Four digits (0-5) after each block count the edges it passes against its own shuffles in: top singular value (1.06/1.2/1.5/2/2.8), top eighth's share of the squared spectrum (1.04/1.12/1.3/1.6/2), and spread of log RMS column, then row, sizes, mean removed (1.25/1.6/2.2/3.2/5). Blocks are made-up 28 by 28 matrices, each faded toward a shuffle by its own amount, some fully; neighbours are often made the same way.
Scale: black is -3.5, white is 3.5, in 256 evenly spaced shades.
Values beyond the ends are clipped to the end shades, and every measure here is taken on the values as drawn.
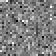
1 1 0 0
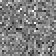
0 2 0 0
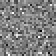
2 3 0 1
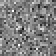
1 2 0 0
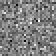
0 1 0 0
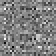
3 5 2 2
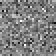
1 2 0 1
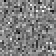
1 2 0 0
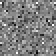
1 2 0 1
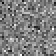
0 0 0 0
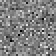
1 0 0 0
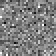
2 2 0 0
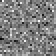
0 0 0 0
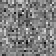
3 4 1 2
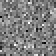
1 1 0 0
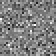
0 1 0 0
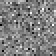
0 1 0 0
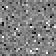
0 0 0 0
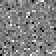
0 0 0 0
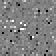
0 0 0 0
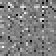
3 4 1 0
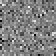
2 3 1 2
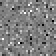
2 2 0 0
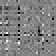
3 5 2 2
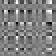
4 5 3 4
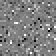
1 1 0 0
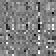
4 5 2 1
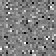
2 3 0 0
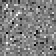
1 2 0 0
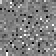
0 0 0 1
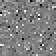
0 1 0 0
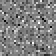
0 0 0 0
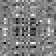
4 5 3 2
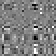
4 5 3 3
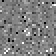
1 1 0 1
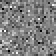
2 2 0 0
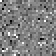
2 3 1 0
